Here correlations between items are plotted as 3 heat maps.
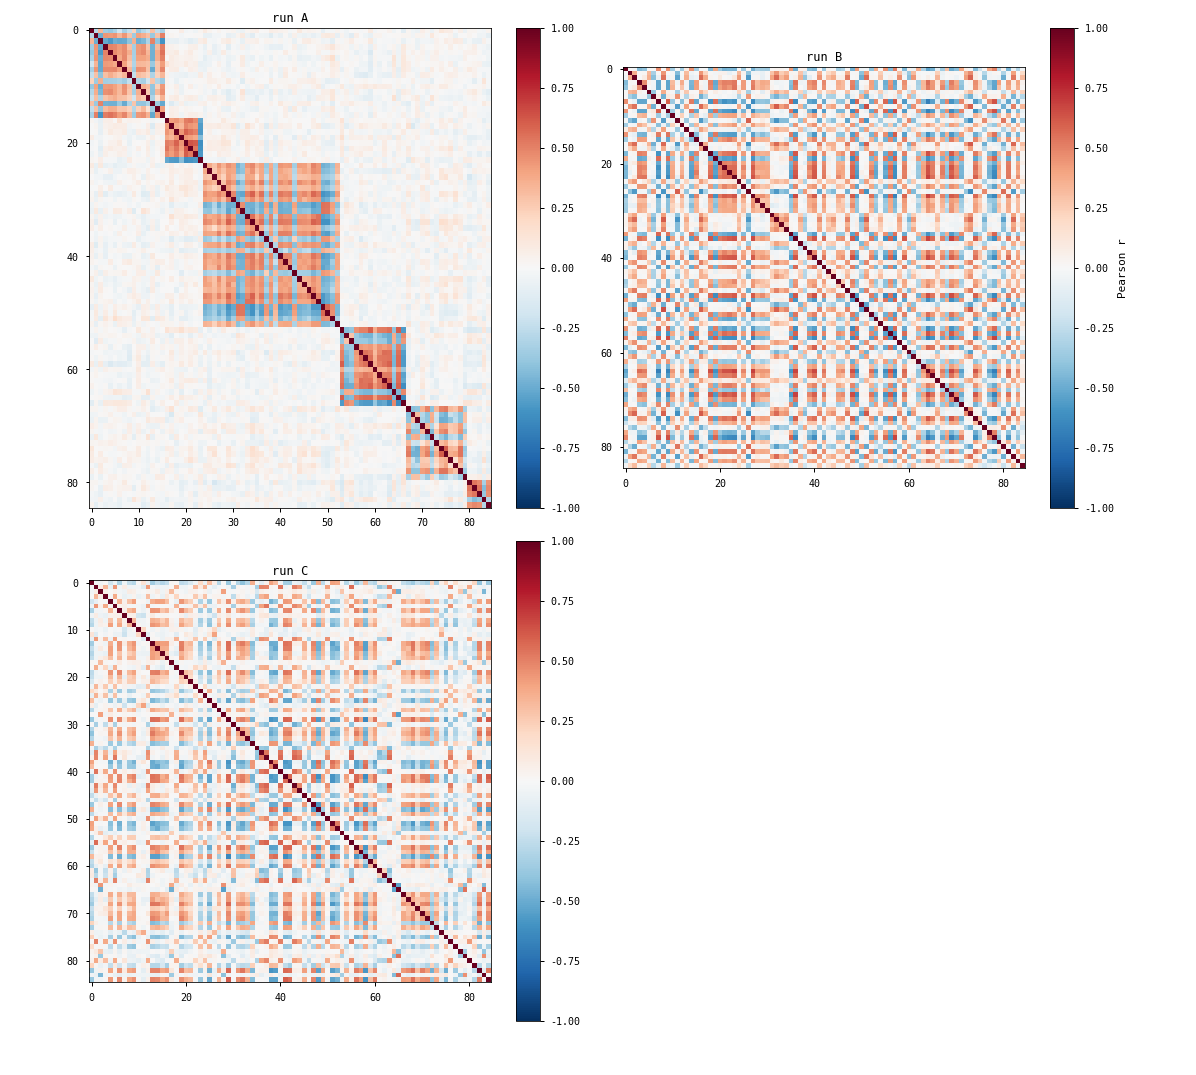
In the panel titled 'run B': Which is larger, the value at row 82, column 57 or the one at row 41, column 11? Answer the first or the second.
the first
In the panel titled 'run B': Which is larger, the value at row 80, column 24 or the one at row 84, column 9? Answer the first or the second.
the second
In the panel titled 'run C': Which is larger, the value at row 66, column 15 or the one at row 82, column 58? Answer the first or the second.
the first
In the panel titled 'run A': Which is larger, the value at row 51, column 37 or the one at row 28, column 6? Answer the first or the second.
the first
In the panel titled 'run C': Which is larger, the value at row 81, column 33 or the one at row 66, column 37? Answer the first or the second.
the second
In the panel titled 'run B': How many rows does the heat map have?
85
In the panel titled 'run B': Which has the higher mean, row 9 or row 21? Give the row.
21
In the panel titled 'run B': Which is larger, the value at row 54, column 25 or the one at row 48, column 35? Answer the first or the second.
the first
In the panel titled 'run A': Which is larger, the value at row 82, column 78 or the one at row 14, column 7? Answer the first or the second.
the second
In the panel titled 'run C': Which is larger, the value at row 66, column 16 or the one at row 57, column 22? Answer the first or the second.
the first
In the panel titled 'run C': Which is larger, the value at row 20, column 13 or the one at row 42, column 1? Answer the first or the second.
the first
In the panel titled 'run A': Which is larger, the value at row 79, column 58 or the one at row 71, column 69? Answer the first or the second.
the first
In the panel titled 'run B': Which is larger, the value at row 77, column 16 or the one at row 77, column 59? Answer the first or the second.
the first
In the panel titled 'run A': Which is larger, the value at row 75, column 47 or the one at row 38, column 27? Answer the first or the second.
the second
